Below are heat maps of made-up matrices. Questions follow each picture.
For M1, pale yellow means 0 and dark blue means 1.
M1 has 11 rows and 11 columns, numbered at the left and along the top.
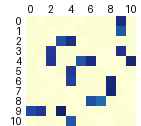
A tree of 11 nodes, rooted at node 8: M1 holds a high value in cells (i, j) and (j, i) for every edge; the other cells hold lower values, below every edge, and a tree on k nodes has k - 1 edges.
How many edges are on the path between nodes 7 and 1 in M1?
7
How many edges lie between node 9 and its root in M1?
5
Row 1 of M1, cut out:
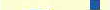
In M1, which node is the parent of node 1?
9
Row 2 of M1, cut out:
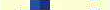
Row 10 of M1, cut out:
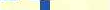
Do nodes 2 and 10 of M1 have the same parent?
yes
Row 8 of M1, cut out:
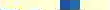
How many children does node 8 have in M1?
2
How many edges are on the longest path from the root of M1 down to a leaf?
6
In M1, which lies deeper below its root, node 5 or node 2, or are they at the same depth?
the same depth
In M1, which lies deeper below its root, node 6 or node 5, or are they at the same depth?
node 5
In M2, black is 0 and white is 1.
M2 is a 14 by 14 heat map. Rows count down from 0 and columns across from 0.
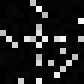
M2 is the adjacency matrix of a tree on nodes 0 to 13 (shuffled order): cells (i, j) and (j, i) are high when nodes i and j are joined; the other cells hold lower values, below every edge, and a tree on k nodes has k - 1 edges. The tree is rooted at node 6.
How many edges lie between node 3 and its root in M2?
2
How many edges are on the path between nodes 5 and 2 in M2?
3
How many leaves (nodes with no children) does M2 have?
8
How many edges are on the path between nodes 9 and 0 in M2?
3
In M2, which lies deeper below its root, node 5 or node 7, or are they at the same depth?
the same depth
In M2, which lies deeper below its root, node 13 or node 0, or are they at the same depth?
node 0
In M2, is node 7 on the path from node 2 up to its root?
yes
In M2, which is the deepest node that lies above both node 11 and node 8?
10
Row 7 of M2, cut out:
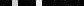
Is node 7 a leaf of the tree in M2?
no
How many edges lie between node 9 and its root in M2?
1
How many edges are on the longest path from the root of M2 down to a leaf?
2
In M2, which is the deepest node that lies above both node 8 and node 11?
10
